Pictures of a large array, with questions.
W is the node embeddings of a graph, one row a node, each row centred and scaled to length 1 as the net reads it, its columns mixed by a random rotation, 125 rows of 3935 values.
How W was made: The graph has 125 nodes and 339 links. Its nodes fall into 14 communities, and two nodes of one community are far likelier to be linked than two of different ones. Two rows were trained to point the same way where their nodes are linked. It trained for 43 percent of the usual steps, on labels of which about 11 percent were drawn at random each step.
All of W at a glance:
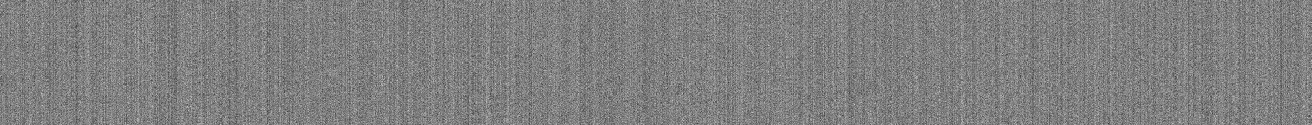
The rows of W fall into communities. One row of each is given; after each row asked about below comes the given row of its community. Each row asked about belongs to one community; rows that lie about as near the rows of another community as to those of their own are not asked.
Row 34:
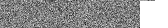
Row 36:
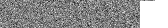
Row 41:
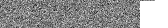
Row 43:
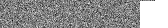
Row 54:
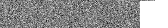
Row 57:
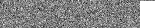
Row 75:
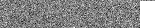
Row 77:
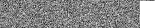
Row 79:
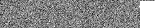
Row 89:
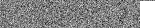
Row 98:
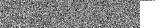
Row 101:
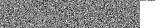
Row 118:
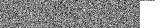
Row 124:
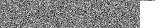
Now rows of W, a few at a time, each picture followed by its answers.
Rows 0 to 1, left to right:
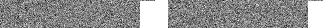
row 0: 43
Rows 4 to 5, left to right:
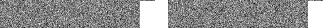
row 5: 89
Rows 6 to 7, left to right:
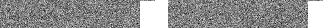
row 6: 75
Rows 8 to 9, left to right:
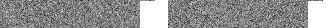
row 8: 54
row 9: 43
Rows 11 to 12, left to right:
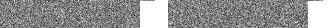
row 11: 57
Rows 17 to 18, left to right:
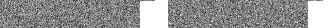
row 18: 36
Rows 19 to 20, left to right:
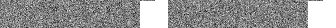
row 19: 89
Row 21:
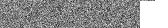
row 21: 34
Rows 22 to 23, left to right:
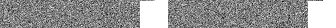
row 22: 54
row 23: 75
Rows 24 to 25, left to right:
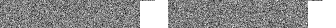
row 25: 77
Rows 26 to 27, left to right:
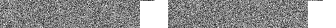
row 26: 124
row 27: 77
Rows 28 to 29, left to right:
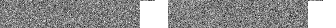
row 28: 41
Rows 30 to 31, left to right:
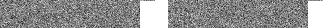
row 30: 75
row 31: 98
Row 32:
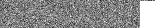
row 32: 36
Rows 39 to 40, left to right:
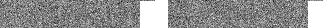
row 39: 89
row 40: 101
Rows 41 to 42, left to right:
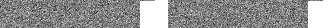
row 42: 101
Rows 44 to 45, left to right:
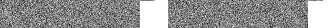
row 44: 54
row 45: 77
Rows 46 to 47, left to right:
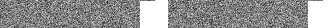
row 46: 34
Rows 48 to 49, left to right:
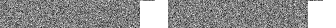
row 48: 34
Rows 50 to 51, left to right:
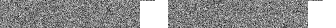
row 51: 77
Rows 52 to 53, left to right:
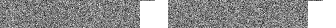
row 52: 101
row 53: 124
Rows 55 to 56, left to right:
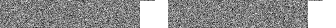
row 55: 79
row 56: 75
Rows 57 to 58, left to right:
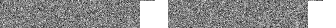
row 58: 34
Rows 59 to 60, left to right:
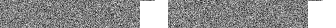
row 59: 43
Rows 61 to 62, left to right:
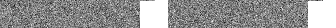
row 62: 36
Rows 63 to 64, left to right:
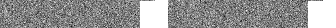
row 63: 54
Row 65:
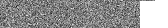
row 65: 101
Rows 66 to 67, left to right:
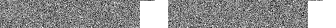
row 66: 124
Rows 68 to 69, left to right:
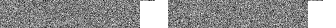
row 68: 41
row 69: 101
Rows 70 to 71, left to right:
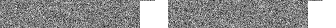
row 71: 98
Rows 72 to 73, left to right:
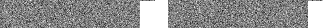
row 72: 54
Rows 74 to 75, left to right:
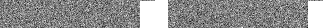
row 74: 54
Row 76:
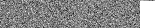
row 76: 34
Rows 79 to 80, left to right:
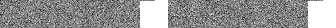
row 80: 101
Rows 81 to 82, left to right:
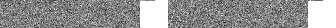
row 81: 77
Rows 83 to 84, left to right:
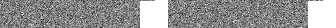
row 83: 79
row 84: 79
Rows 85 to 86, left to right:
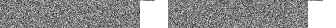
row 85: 34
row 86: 75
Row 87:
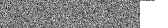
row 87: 98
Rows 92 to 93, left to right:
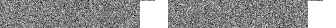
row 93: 75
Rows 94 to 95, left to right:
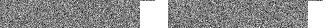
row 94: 43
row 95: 124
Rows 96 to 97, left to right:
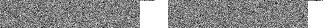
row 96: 77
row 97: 124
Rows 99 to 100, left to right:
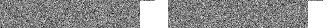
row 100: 36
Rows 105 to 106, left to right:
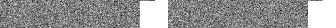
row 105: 75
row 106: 98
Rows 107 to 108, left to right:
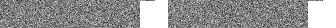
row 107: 34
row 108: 43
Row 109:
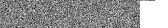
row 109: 77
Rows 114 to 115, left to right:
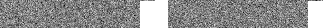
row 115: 124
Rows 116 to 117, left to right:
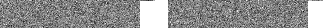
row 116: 124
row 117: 57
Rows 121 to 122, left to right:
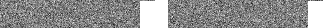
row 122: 36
